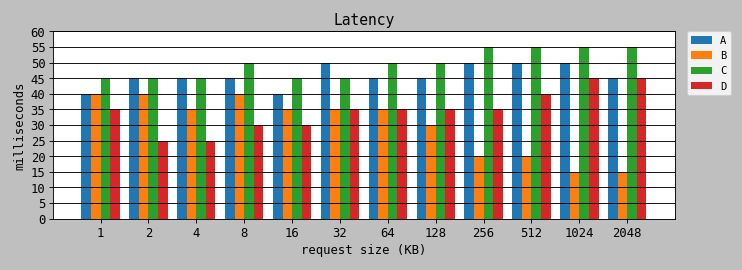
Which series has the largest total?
C
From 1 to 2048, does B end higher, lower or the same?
lower
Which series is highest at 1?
C
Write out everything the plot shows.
Title: Latency
x-axis: request size (KB), ticks 1 2 4 8 16 32 64 128 256 512 1024 2048
y-axis: milliseconds, ticks 0 5 10 15 20 25 30 35 40 45 50 55 60
Legend: A, B, C, D
Values:
A: 40 45 45 45 40 50 45 45 50 50 50 45
B: 40 40 35 40 35 35 35 30 20 20 15 15
C: 45 45 45 50 45 45 50 50 55 55 55 55
D: 35 25 25 30 30 35 35 35 35 40 45 45
